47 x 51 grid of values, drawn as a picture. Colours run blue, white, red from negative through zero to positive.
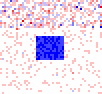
Stripes: none. Ninth with the lowest average: centre. Seam: horizontal, 30% of the way down, the bottom part calmer. Slope: none. Odd patch: lower, in the centre.
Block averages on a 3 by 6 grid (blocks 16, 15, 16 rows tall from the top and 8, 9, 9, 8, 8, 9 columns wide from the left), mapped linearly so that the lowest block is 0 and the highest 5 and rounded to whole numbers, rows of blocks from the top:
555555
550155
555555
